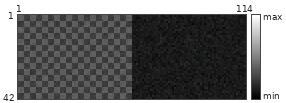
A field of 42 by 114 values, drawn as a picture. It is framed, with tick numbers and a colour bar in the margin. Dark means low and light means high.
It is made of 1 by 2 panels. Panel 1,1: low, checkered. Panel 1,2: very low, fine-grained, faint in contrast.
